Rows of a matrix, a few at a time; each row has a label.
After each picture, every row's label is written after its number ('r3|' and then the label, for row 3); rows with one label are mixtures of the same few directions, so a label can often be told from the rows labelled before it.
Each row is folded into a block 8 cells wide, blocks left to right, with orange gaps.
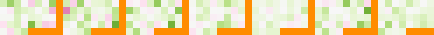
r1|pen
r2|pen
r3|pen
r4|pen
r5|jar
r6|pen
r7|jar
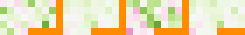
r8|pen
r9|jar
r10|jar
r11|jar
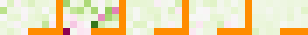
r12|pen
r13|jar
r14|pen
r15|jar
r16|jar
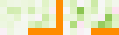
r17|jar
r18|jar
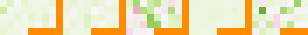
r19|pen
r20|jar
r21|jar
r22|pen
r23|jar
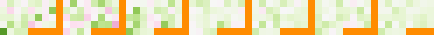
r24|jar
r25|pen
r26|jar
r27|pen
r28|jar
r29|pen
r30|jar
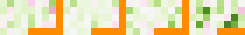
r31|pen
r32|pen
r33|pen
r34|jar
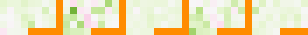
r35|jar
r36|jar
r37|jar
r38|jar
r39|pen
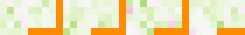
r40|jar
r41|jar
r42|pen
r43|jar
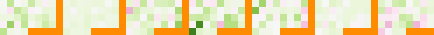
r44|jar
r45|jar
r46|pen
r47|jar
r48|pen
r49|jar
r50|jar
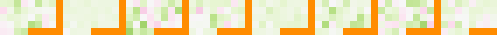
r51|pen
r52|jar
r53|jar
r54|jar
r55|jar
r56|jar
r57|pen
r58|jar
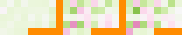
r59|pen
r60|jar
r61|jar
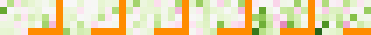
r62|pen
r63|jar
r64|pen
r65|pen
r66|jar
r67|jar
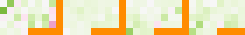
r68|pen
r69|jar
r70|jar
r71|jar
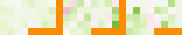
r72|pen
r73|pen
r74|jar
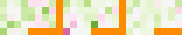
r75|pen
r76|jar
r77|pen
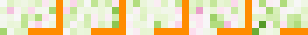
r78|jar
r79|pen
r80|pen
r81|jar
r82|jar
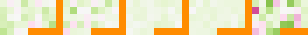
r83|pen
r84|jar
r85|pen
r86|pen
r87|pen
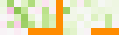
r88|jar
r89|pen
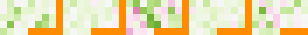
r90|jar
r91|pen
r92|jar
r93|pen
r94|jar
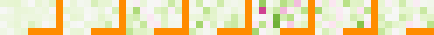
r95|pen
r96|pen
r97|jar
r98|jar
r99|jar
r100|pen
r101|pen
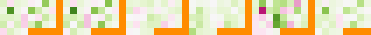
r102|jar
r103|jar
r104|jar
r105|jar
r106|jar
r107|jar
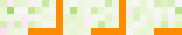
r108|jar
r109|jar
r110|pen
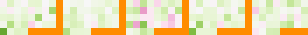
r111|jar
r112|jar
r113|jar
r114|jar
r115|pen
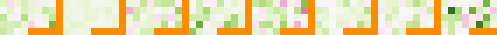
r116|pen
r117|pen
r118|pen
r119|jar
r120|pen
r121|pen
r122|pen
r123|jar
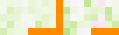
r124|jar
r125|pen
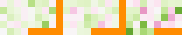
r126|pen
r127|jar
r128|jar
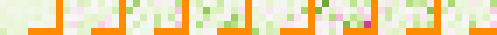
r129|jar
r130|jar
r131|pen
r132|jar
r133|jar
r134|pen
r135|pen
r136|pen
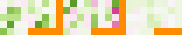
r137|jar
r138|pen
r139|jar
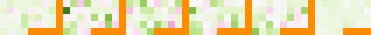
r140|jar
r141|pen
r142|pen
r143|pen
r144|jar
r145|pen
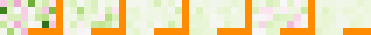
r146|pen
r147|jar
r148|pen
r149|jar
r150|jar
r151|jar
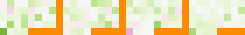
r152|jar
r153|pen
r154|jar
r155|jar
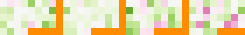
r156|pen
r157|pen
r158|pen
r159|jar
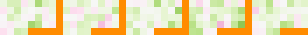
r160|pen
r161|jar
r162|pen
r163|pen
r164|pen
